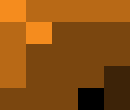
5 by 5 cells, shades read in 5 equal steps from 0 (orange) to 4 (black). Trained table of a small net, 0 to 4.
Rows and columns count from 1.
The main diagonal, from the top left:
0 0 2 2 3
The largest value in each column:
2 2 2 4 3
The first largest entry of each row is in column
2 3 2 5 4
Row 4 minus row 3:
0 0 0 0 1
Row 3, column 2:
2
